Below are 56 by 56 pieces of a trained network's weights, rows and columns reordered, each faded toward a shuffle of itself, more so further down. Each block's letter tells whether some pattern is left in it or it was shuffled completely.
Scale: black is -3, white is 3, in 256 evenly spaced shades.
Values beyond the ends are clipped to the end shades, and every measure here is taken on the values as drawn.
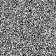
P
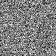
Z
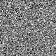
P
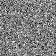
P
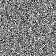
P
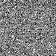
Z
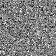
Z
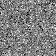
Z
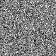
P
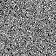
P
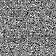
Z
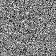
P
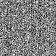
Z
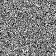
P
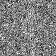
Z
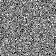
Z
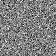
P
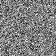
P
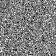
P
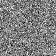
P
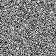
Z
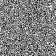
Z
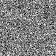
P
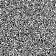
Z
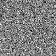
Z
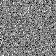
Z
